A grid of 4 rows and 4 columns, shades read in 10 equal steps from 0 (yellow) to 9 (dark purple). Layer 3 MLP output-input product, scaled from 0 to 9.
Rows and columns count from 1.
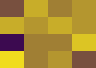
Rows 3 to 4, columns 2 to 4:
4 4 1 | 4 3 6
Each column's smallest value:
0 2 2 1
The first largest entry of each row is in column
1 2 1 4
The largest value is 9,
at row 3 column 1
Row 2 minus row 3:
-7 -1 -2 2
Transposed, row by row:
6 2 9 0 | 2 3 4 4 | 4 2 4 3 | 3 3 1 6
